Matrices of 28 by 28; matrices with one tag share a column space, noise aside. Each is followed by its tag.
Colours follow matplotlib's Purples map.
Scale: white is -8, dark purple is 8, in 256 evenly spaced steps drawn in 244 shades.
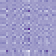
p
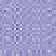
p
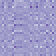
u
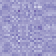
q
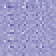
u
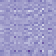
p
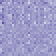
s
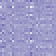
u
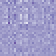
s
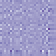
p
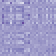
s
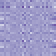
u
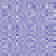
q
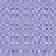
p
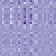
s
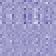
s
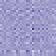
p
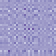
p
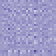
p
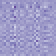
q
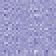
p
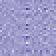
p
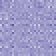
u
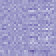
p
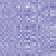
q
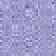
q
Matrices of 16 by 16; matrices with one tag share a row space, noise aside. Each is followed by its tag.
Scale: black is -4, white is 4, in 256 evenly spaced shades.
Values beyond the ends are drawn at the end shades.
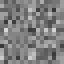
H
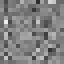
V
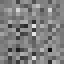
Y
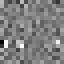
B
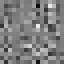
V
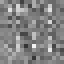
Y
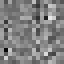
V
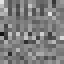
H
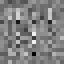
Y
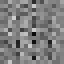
Y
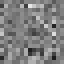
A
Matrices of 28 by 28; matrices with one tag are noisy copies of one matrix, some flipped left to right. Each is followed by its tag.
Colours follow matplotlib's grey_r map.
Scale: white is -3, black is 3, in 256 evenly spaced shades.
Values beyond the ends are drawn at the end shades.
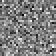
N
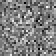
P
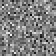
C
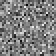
C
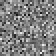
C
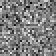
P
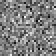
P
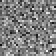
N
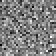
N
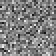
N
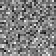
N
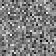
C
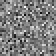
C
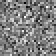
P
